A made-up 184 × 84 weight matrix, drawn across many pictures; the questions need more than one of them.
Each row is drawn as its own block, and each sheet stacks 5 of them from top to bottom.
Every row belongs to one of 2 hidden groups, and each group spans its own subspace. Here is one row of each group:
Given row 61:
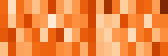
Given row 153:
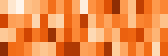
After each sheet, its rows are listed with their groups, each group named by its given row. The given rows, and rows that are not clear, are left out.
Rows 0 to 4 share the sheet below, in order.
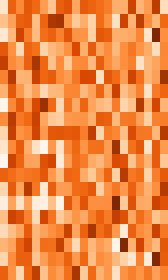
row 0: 61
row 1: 153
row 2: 153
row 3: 153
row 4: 61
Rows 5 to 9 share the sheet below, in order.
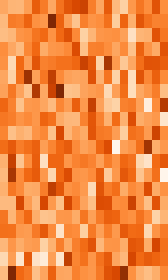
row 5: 61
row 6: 61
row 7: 153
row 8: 61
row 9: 153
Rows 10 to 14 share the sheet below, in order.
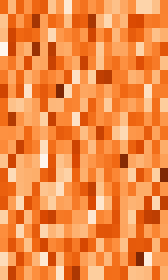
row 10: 153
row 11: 153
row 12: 153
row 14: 153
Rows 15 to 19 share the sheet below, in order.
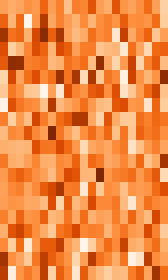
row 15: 153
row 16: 153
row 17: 61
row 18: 153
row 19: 153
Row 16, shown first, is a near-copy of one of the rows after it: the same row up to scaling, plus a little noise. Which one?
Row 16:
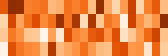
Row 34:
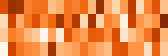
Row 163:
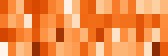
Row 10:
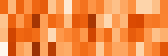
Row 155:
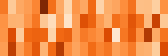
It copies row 34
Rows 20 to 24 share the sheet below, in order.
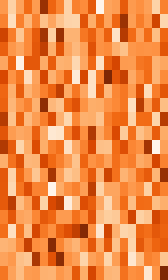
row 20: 153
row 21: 153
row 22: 61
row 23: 61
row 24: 61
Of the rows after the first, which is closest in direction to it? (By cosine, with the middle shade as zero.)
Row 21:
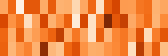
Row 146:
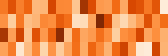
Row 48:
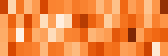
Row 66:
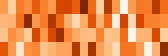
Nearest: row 146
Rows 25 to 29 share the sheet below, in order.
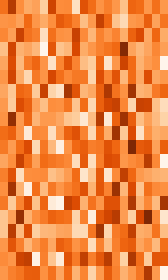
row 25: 153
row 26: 61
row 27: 61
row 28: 61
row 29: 61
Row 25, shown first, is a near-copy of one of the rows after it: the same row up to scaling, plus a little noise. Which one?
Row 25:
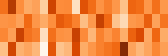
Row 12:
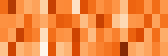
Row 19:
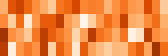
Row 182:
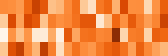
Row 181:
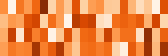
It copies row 12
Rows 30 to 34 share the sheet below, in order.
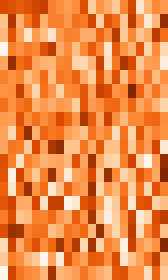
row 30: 153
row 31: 61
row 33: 61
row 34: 153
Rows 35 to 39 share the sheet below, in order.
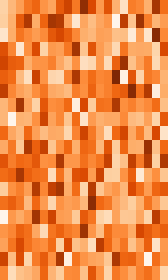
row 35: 61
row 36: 61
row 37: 153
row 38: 153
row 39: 153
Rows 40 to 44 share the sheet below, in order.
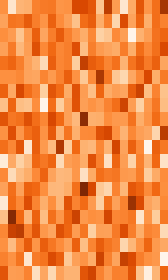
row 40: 61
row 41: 153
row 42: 153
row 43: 153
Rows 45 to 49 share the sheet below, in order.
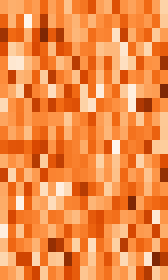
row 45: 153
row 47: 153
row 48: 153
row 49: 61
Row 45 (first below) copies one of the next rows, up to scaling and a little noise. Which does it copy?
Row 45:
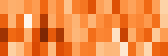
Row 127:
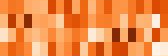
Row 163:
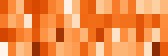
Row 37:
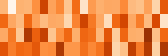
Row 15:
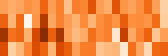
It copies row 15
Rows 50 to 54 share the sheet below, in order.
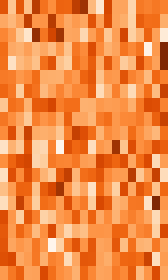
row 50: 61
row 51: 61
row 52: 153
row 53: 61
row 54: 61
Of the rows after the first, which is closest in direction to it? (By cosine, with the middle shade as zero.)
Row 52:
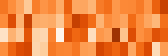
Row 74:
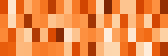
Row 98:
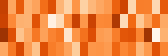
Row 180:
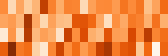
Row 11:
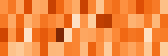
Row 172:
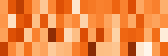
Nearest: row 180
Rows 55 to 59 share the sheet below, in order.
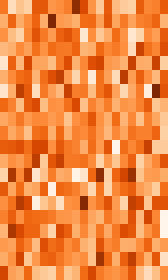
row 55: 61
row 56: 61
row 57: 153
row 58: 61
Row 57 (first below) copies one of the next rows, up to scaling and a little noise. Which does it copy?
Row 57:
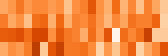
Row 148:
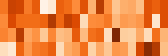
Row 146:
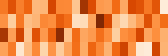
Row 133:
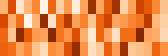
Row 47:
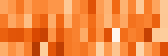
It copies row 47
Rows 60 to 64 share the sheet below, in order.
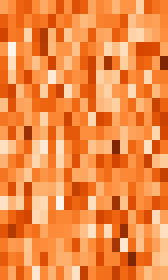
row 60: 153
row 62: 153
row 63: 153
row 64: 61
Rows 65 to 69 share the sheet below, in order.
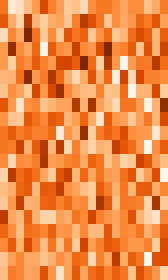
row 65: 153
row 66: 61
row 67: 153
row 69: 153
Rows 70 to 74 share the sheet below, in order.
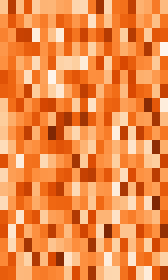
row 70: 61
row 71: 61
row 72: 61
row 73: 61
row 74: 61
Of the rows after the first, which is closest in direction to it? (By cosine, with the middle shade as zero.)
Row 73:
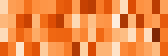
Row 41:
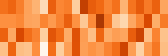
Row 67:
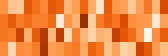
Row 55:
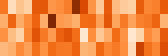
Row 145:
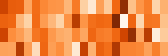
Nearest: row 41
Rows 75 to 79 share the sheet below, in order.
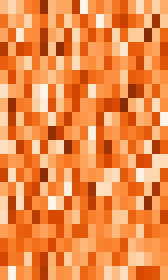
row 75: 153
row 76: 153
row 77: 61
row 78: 153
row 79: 153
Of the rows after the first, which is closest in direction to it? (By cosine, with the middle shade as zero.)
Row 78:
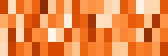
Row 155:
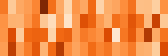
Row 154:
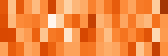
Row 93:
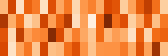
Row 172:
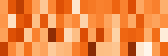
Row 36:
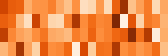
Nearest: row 155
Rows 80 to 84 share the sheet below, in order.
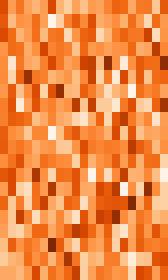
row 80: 61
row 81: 61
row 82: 61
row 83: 61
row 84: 61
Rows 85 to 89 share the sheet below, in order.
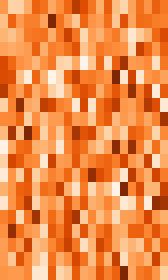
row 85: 61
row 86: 61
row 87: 153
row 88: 61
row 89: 153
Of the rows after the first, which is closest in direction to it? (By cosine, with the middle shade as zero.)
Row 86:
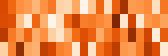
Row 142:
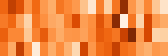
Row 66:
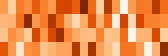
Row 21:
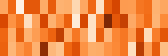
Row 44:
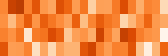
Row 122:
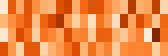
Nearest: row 142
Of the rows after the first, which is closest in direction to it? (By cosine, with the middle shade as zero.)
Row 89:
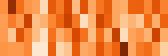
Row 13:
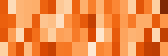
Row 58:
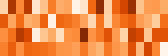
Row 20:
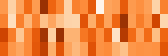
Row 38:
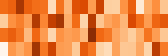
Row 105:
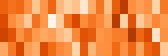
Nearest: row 58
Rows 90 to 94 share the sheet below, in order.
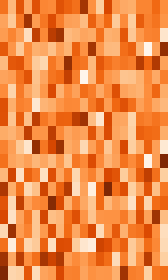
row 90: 61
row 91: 153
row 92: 61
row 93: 153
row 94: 153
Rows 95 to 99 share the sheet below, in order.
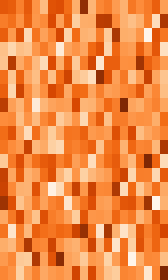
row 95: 153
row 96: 153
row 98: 61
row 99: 61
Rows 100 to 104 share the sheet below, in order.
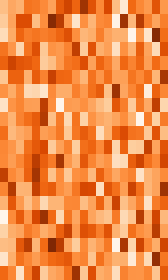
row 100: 61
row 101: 153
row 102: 153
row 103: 153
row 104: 61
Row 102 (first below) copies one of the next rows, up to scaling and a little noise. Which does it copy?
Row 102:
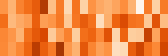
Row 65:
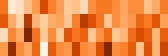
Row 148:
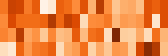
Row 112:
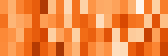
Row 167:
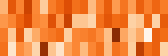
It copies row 112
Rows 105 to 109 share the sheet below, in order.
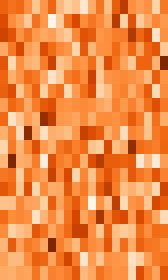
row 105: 61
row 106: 61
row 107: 153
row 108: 153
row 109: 61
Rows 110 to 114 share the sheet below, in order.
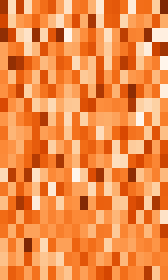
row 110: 61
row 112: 153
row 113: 61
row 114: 153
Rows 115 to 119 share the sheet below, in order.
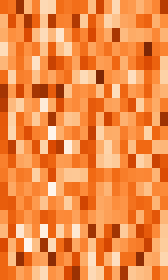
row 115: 153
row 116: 153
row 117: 61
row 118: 61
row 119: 153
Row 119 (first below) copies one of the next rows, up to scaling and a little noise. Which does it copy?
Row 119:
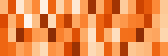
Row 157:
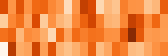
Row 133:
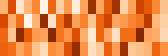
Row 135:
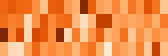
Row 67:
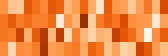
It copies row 133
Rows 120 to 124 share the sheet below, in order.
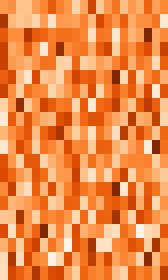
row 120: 153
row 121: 61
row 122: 61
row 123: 61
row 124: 153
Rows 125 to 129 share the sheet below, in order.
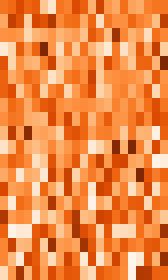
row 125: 153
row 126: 61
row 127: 153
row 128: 153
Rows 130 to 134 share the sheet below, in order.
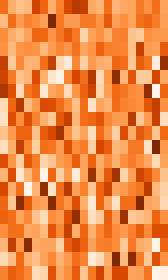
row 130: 61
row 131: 61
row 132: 61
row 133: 153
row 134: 153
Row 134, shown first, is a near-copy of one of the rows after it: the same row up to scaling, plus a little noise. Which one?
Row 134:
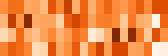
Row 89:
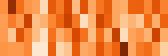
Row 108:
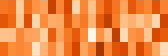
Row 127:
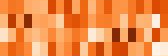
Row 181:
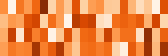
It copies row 127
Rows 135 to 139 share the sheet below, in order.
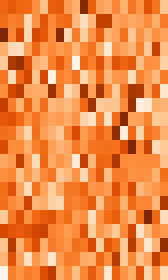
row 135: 153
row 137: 61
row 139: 153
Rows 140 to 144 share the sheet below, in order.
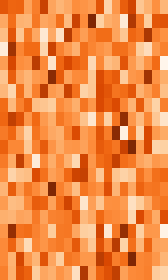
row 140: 153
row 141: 61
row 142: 61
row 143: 61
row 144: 61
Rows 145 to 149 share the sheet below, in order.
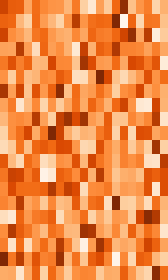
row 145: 61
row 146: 153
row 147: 61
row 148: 153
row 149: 153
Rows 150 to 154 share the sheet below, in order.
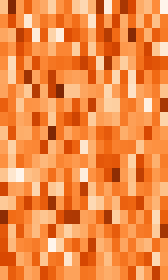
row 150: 61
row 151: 61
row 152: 61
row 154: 61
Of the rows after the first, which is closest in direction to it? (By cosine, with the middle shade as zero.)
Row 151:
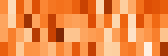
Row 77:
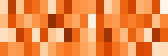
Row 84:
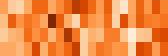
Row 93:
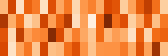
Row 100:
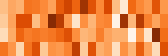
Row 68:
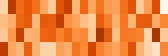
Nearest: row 100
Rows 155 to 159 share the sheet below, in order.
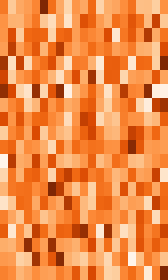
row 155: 153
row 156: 61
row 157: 153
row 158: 61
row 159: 61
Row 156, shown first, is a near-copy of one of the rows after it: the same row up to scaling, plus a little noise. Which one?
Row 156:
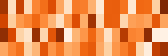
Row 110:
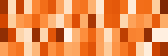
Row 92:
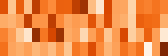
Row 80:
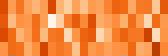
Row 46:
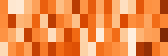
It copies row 110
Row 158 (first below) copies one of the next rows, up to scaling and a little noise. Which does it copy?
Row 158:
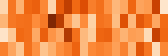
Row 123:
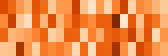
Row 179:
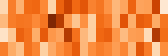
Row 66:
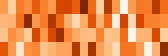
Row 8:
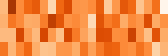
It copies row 179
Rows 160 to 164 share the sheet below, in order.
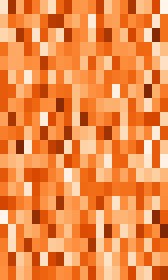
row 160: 61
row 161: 153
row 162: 153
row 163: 153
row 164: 61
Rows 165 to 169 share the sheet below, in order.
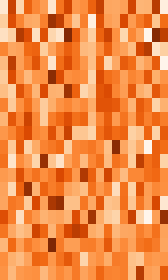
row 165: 61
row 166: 61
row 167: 153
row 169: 61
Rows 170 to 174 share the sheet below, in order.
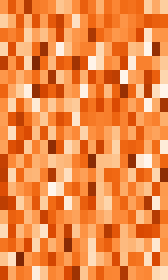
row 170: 153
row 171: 61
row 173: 61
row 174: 153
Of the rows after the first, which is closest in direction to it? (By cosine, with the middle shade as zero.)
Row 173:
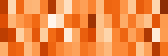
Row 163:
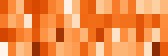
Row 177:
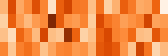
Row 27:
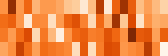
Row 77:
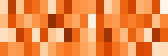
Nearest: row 163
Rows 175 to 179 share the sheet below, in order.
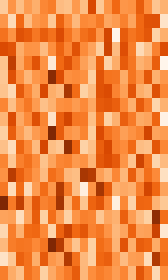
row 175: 153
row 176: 61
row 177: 61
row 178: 153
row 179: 61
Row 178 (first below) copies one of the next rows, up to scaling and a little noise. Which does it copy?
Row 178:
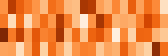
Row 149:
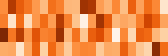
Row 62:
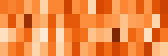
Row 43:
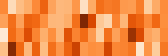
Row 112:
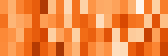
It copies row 149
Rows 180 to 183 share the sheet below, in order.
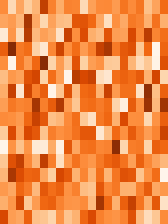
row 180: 153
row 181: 153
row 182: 153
